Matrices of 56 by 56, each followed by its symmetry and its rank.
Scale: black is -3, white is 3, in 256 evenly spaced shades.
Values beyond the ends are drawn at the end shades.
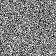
neither, full rank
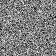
neither, full rank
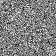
symmetric, full rank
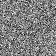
neither, full rank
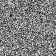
neither, full rank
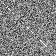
symmetric, full rank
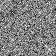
symmetric, full rank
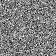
neither, full rank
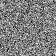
neither, full rank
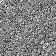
symmetric, full rank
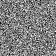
neither, full rank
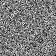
symmetric, full rank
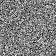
symmetric, full rank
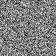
neither, full rank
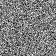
neither, full rank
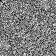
symmetric, full rank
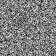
symmetric, full rank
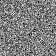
symmetric, full rank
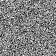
neither, full rank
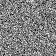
neither, full rank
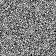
symmetric, full rank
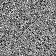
symmetric, full rank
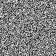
symmetric, full rank
